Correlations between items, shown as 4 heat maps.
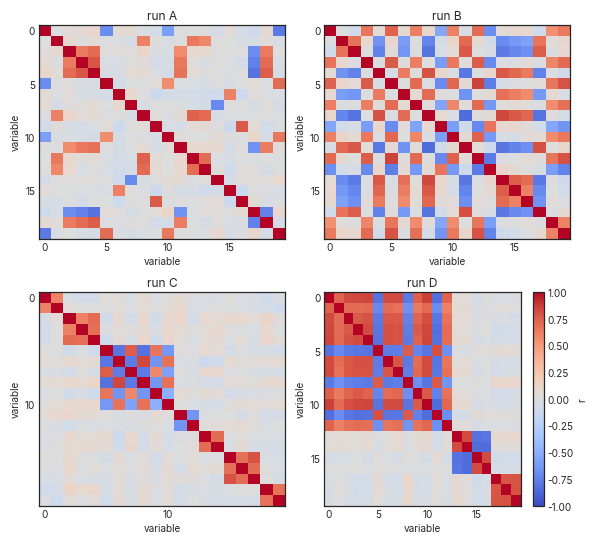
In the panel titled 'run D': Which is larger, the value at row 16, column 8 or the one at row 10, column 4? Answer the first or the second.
the second
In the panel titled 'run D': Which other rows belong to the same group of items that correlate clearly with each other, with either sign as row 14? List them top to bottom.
13, 15, 16
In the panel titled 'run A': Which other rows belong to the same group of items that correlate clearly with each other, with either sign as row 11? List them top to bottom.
2, 3, 4, 17, 18
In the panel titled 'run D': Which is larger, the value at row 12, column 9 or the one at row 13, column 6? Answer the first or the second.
the first
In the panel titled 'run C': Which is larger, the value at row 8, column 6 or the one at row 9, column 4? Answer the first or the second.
the first
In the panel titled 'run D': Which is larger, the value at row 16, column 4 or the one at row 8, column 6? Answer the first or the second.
the first
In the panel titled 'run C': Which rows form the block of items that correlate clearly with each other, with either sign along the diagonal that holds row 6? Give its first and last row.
5 to 10
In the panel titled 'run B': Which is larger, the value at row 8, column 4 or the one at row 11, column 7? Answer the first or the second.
the first
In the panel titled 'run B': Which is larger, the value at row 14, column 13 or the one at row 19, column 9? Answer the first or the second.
the first
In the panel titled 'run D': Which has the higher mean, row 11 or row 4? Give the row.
4
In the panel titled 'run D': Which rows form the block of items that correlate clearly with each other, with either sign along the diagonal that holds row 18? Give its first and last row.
17 to 19
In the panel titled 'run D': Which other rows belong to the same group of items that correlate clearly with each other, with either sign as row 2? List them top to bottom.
0, 1, 3, 4, 5, 6, 7, 8, 9, 10, 11, 12
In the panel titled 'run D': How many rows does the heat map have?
20
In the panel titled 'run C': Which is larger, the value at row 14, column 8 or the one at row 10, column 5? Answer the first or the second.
the first
